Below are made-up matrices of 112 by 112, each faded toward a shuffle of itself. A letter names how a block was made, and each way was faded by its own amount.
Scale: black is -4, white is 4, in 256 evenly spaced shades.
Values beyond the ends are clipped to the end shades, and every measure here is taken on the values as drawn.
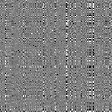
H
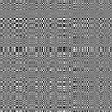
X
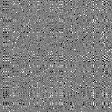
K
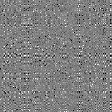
K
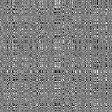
H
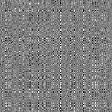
H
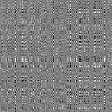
H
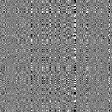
H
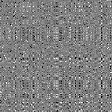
K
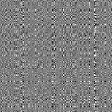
H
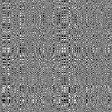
H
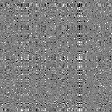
K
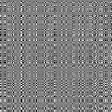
X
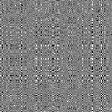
H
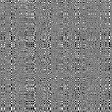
H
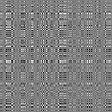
X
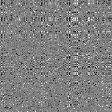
K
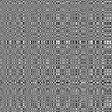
X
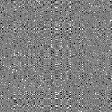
K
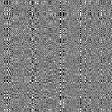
H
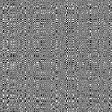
H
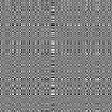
X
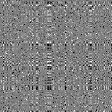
K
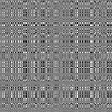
X
